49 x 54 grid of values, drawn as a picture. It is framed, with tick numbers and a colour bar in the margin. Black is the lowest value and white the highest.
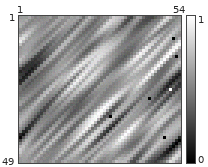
Lone odd cells: 6, 1 higher and 5 lower than their neighbours. Mirror symmetry: none. Ninth with the lowest average: middle left. Slope: none. Grain: diagonal, up to the right.
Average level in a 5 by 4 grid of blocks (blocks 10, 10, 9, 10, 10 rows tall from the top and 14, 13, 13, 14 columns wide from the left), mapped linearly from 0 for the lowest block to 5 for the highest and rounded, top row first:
3233 / 0545 / 1440 / 1334 / 3441
